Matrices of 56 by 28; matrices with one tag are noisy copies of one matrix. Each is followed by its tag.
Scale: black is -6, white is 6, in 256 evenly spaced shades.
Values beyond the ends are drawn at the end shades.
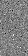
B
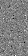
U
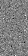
U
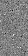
B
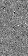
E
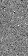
E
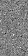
B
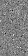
B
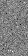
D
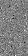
U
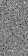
D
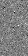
E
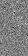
E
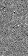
E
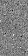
B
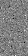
U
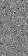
E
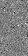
E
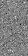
D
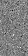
B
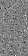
U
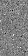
B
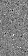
B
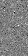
E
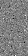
U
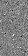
B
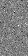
E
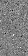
B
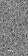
D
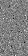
U
